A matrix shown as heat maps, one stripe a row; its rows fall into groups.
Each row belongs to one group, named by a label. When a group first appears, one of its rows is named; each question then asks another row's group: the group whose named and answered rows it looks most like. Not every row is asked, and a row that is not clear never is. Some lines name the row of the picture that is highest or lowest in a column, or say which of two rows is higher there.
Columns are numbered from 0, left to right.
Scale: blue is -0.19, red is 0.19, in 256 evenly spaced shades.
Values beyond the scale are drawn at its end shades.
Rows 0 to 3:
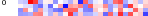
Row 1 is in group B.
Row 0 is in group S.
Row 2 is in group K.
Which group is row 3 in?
K
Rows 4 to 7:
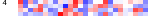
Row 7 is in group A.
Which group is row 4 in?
A
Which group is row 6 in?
K
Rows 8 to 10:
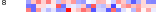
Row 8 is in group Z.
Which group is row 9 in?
S
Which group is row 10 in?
A
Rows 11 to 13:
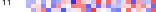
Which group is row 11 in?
B
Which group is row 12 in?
K
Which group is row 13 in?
S
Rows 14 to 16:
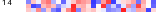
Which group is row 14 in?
K
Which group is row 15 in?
K
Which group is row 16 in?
Z
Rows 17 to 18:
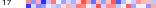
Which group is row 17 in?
A
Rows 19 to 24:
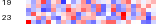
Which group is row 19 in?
S
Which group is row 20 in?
A
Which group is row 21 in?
A
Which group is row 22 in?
Z
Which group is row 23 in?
Z
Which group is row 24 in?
B
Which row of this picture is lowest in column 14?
22
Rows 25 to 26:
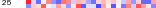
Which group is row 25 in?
B
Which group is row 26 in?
K
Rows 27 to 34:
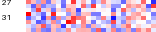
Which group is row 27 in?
K
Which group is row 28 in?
S
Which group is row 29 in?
Z
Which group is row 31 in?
K
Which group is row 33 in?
S
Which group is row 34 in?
A
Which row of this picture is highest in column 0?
30
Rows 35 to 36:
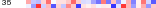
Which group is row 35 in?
K
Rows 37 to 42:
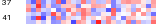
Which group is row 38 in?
Z
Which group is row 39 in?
A
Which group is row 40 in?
A
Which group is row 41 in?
S
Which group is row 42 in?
B
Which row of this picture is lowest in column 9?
42
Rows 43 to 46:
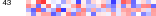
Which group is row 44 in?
K
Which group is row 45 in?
S
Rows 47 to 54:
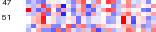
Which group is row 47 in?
B
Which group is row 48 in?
S
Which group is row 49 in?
B
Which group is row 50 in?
S
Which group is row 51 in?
Z
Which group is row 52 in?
Z
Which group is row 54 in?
S
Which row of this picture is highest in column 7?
49
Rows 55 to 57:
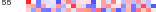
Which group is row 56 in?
K
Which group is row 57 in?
A
